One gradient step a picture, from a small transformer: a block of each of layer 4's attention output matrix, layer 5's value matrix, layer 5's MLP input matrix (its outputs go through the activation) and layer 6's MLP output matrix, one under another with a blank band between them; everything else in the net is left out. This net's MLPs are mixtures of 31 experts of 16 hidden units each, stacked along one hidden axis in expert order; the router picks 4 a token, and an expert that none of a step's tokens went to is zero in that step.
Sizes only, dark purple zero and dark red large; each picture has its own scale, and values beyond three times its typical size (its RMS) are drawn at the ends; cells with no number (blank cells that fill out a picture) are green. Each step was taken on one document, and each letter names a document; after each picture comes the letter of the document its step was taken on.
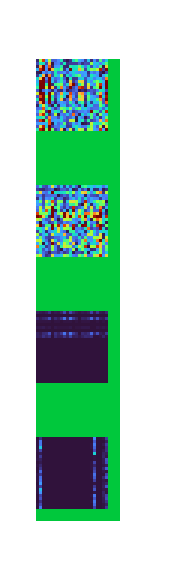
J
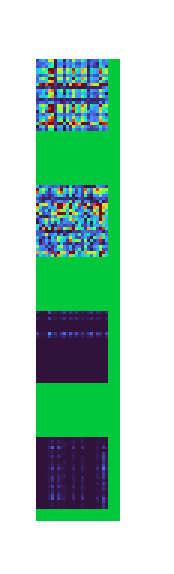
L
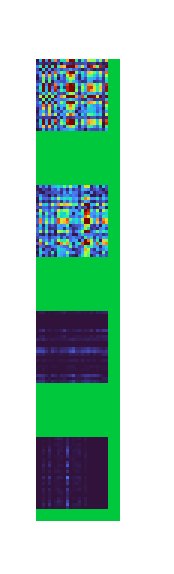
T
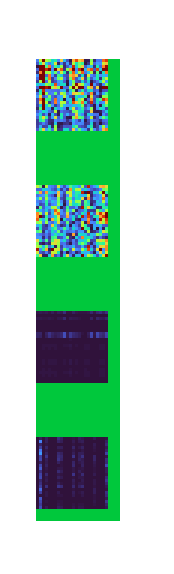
J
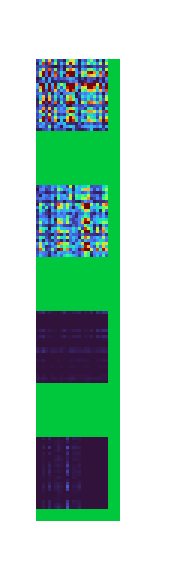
T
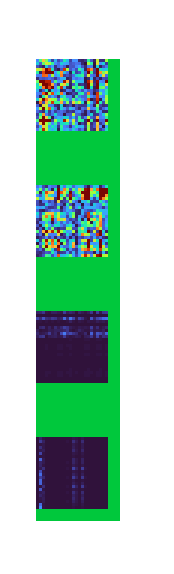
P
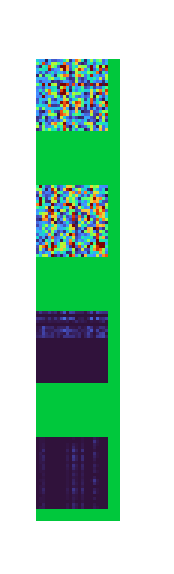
P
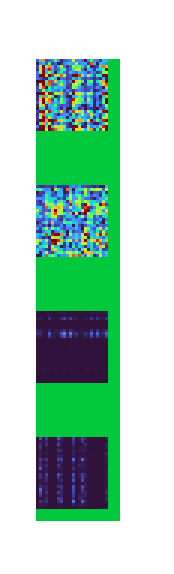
J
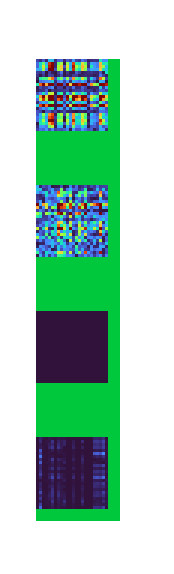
L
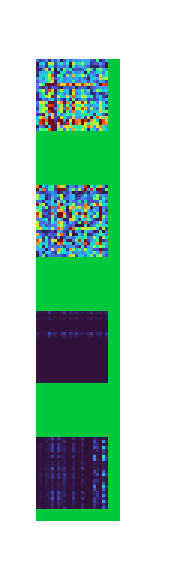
L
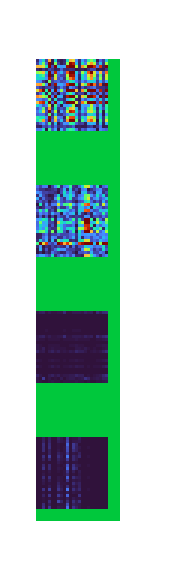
T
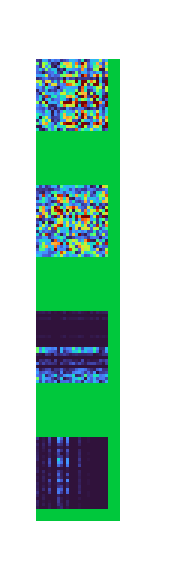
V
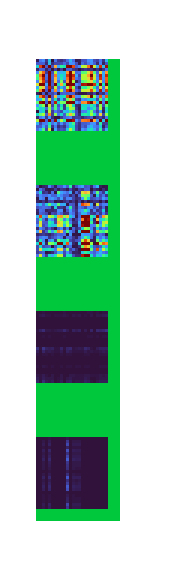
T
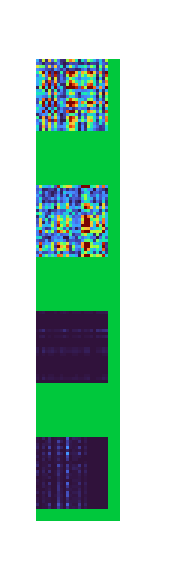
T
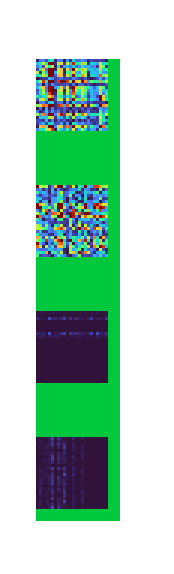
L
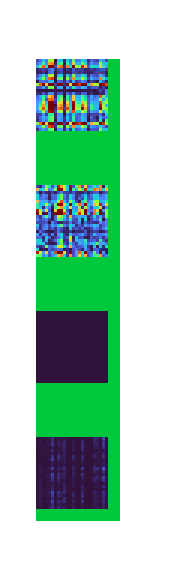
L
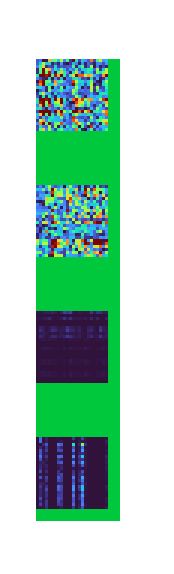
J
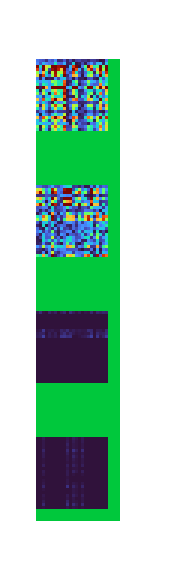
P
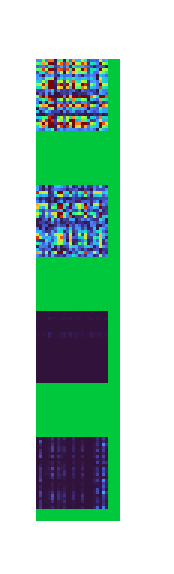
L
